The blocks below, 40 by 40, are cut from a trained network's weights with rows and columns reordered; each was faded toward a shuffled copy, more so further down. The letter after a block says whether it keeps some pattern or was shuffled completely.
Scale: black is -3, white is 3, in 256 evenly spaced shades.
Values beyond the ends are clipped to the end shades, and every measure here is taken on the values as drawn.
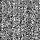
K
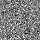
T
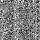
K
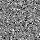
T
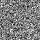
K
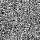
K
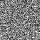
T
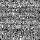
K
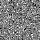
T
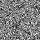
K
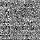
K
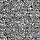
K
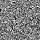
K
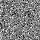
T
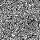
T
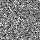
T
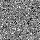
T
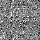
K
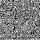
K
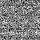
K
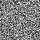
T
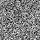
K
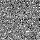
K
